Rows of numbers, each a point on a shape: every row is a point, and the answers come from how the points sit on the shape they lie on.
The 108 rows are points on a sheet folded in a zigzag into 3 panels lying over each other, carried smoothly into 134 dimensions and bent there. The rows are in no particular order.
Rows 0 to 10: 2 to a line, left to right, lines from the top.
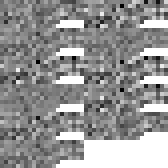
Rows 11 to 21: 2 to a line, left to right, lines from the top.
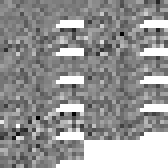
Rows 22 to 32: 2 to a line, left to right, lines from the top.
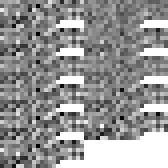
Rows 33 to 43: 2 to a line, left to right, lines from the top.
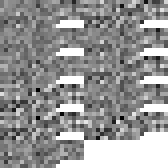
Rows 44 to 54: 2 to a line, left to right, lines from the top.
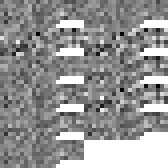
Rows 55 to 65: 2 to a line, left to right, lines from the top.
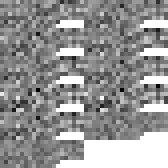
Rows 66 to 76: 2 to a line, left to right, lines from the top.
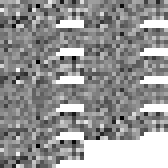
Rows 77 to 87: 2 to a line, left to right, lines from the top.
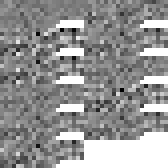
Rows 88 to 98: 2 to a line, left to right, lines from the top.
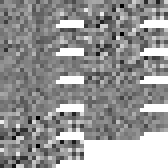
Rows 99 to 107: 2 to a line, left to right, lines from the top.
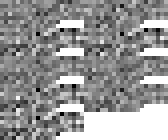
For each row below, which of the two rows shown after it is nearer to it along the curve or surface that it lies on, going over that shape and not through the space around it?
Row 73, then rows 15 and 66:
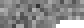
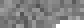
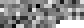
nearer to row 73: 15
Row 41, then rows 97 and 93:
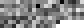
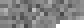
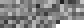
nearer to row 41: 93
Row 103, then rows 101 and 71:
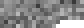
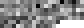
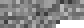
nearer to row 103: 71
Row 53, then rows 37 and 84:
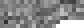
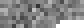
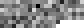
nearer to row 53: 84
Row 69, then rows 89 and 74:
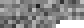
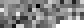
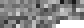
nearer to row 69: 89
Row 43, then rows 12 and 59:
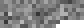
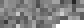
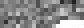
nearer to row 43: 59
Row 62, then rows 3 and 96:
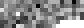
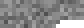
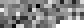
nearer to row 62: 96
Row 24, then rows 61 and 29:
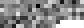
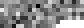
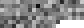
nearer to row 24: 29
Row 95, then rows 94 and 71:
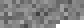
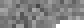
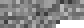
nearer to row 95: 71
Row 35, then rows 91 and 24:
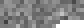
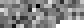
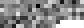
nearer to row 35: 24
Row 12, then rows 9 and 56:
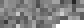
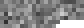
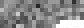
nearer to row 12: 9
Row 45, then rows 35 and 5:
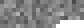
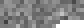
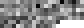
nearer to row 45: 35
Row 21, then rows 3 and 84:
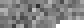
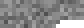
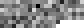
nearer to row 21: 84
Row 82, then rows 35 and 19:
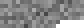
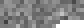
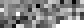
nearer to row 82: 35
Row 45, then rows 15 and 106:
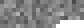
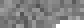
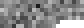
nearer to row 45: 15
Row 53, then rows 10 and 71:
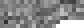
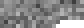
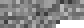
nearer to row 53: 71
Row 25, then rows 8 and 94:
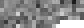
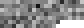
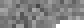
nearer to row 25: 8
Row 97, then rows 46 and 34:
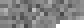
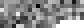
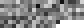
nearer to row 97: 46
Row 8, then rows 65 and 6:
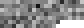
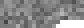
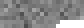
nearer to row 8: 65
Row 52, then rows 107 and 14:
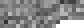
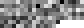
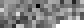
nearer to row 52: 107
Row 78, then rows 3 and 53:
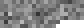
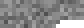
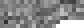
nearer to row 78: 53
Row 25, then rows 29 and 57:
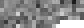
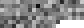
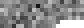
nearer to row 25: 29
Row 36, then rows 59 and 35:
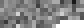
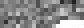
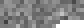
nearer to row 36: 35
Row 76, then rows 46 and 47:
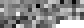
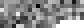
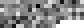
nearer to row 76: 47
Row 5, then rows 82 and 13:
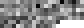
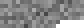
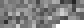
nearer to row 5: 13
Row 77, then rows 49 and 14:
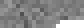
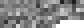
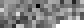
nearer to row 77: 14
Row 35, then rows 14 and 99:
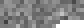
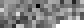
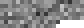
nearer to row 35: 99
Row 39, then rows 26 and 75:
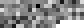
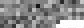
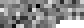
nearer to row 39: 26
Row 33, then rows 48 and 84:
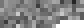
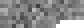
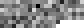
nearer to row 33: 84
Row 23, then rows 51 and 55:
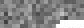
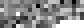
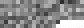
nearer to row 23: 55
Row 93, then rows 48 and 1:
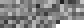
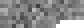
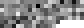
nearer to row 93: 1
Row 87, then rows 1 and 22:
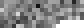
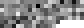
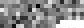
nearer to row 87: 22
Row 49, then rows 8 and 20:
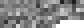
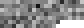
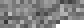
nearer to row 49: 20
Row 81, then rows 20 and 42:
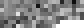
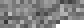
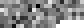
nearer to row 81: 42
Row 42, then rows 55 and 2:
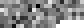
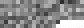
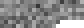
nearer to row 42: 2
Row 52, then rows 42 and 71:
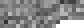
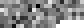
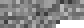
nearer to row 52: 71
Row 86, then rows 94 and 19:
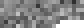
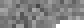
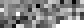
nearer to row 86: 19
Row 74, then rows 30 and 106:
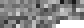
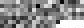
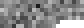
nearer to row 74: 30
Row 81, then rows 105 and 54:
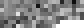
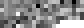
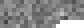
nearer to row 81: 105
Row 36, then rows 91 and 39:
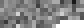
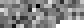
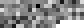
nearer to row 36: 39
